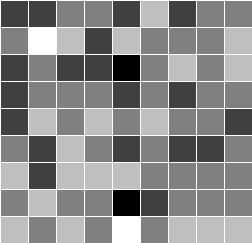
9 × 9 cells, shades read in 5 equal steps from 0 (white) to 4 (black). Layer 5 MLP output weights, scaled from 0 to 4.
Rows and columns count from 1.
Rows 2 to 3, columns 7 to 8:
2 2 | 1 2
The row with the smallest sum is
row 9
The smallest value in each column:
1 0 1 1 0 1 1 1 1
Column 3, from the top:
2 1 3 2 2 1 1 2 1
